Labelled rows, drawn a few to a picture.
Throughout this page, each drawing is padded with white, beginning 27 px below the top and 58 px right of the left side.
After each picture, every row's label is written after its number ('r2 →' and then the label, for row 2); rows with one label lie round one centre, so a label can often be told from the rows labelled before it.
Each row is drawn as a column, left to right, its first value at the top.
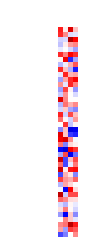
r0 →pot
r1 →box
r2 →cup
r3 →cup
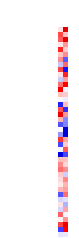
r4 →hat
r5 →cup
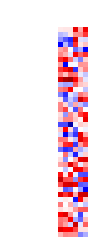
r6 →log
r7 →log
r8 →log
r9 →cup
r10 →pot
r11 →pot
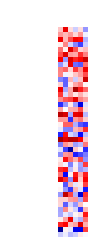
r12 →hat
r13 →pot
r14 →box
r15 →hat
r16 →hat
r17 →log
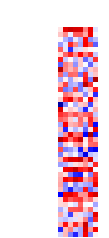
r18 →hat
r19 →pot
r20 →pot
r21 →pot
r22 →pot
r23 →cup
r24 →pot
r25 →log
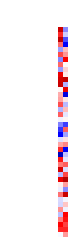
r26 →cup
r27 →log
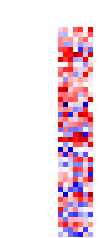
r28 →box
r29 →hat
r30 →box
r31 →pot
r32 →pot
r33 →hat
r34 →pot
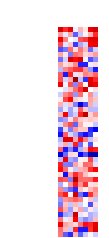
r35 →cup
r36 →pot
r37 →box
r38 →log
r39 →hat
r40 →hat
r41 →cup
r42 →cup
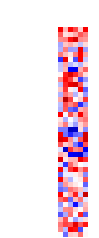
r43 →pot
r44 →box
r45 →cup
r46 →cup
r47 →hat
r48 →pot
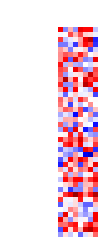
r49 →box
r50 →log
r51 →pot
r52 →log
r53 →pot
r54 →cup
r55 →cup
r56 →log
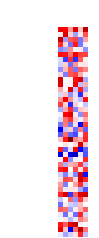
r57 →cup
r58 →pot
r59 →hat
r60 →cup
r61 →log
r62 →pot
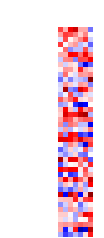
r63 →pot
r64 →hat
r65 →pot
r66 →pot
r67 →hat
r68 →hat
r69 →log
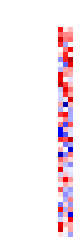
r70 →cup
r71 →hat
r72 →box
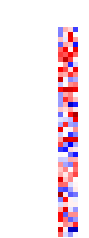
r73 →log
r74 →box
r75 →hat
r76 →hat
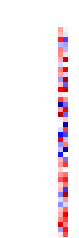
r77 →hat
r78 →log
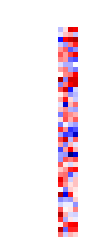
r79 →log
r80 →hat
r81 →cup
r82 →cup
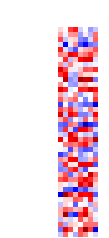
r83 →hat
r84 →log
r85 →pot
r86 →pot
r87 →log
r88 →log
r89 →log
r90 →hat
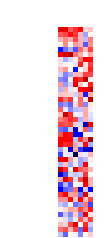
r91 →pot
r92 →pot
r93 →pot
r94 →cup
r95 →box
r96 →log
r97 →box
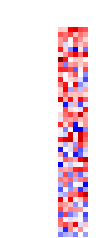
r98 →box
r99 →hat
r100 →pot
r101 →cup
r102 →pot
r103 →pot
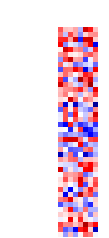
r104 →cup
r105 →hat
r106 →box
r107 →hat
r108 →log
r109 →cup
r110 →cup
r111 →hat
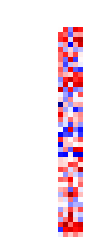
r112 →hat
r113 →cup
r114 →log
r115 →cup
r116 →cup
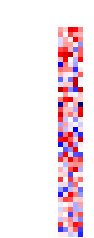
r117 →hat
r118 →box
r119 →pot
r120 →cup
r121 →hat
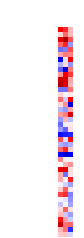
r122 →cup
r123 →cup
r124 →hat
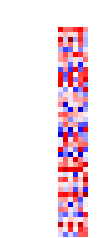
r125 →cup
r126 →pot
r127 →cup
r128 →pot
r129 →cup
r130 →log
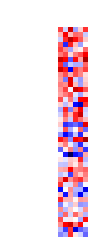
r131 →box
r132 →hat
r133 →cup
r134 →hat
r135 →hat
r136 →box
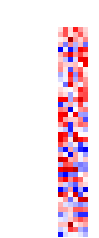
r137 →pot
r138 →pot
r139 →cup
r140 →pot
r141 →box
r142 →box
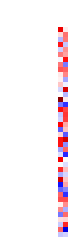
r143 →pot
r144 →hat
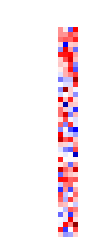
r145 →pot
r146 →hat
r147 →box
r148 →cup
